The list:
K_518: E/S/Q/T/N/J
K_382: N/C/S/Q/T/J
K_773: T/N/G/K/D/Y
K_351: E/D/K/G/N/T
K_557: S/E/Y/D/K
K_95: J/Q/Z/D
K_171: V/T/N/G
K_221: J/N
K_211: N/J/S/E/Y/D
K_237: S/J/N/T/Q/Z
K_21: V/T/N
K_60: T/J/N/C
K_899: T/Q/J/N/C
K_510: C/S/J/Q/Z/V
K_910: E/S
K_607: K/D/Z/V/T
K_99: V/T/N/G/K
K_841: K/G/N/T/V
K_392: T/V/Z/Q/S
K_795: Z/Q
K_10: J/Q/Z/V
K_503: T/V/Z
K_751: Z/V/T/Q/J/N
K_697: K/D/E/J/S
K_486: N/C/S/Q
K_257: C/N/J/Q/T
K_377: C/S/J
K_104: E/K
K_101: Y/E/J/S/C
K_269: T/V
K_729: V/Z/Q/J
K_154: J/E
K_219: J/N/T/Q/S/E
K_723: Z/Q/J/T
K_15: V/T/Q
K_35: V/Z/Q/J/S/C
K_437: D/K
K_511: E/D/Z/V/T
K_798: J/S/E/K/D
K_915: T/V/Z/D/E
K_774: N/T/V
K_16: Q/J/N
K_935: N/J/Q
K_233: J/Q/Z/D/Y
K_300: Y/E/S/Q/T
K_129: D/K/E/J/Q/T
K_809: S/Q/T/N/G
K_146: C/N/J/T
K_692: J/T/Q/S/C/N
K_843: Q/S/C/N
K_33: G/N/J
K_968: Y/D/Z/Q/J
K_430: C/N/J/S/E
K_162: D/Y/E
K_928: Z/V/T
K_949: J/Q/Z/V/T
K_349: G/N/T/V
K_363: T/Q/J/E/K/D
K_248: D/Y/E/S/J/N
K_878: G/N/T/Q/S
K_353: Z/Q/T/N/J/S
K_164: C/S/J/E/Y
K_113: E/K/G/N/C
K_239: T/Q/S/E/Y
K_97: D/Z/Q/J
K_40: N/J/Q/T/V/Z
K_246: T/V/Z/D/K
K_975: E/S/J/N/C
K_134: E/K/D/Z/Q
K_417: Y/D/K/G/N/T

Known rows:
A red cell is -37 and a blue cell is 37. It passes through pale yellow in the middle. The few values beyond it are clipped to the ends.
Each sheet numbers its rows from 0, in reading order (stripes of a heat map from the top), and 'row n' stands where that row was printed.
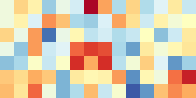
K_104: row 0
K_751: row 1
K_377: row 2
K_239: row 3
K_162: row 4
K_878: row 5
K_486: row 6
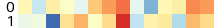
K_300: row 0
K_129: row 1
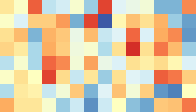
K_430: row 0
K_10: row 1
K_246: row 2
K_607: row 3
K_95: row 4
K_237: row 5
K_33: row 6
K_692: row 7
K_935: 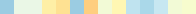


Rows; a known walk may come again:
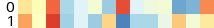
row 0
K_430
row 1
K_35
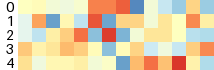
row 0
K_557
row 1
K_417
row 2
K_729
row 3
K_353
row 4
K_928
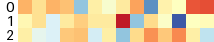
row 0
K_878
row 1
K_798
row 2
K_949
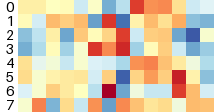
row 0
K_349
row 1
K_10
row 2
K_154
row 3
K_162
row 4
K_269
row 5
K_503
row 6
K_795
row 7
K_351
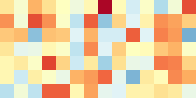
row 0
K_219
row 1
K_392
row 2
K_246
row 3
K_15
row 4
K_237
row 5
K_300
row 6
K_95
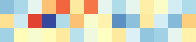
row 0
K_968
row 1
K_101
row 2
K_16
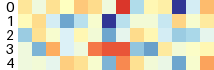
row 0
K_697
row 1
K_60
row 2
K_221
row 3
K_239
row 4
K_518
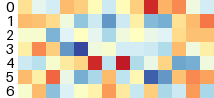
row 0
K_511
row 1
K_692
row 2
K_257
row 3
K_113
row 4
K_211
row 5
K_486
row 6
K_437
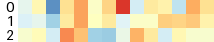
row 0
K_129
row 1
K_723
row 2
K_751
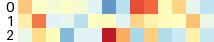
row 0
K_774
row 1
K_99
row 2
K_104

